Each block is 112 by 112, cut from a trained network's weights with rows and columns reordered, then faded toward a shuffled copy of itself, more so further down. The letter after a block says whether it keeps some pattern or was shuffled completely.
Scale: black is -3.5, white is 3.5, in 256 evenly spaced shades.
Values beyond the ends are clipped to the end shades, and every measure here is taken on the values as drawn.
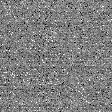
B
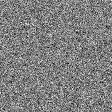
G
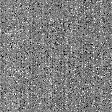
B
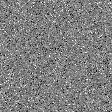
G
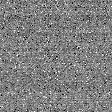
B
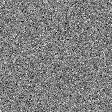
G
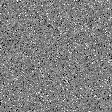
G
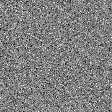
G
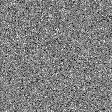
G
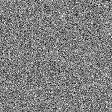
B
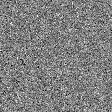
G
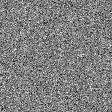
G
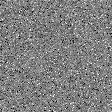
G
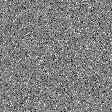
G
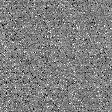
B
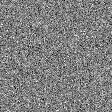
G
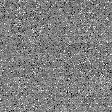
B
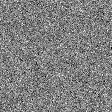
G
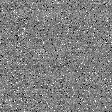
B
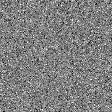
B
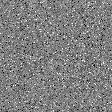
G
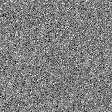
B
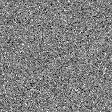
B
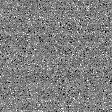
B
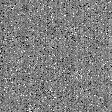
B
